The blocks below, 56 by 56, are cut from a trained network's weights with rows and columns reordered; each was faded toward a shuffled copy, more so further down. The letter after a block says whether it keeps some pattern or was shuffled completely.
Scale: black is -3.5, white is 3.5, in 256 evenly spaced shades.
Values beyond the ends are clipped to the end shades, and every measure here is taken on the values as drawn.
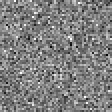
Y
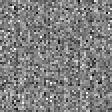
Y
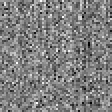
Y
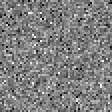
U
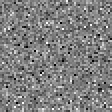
U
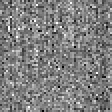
Y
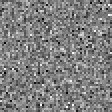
U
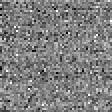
Y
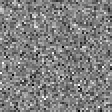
U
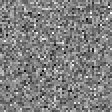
U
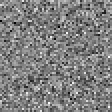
U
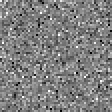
U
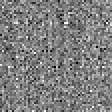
Y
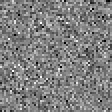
U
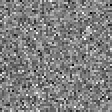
U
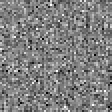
Y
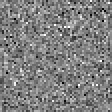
U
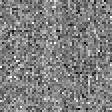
Y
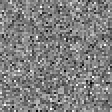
U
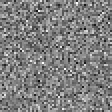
Y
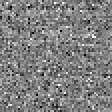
Y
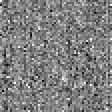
Y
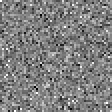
U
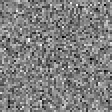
Y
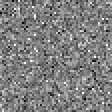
U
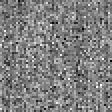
Y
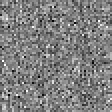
Y
